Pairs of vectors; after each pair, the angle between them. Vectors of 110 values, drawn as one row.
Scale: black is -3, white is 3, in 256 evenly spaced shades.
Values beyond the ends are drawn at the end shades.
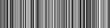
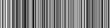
orthogonal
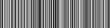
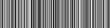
nearly parallel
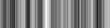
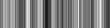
nearly opposite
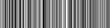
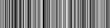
nearly parallel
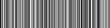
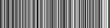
partly aligned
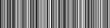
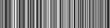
orthogonal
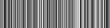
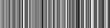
partly opposed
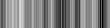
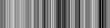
nearly parallel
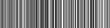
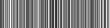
partly aligned
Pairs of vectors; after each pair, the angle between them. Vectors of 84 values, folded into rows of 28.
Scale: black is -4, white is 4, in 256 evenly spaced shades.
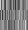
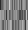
partly opposed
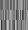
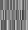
nearly parallel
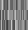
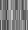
partly aligned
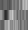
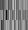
partly aligned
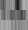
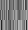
orthogonal
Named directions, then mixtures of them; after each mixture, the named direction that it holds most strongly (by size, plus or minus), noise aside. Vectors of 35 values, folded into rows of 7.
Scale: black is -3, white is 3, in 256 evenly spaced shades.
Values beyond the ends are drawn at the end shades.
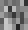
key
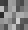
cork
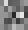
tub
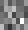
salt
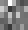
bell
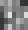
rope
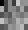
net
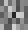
tub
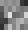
rope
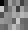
cork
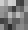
bell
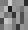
key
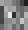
rope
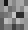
tub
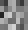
cork
